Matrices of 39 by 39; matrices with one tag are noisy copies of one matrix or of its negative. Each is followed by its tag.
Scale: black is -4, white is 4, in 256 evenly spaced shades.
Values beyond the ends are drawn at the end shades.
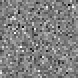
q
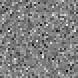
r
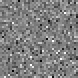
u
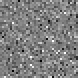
u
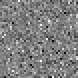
u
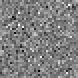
q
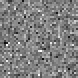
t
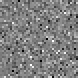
u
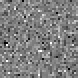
t
